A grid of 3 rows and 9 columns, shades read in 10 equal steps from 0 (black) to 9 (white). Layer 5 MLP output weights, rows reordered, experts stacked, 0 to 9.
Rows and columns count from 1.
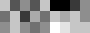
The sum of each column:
16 17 12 13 16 16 14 16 17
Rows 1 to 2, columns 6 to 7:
0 0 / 7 6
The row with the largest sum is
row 3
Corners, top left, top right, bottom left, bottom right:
7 5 5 7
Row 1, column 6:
0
